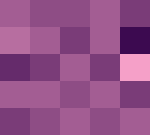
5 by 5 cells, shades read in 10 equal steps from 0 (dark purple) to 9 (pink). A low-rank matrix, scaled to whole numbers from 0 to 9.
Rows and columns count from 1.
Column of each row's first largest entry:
1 1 5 1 3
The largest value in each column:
6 5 5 5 9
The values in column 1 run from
2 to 6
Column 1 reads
5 6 2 5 3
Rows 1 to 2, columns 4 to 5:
5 3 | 5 0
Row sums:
21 19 22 22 21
